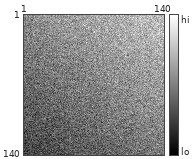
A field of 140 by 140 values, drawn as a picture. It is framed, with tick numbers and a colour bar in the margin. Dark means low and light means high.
Ninth with the lowest average: bottom left. Ninth with the highest average: top right. Slope: up to the top right. Mirror symmetry: none.
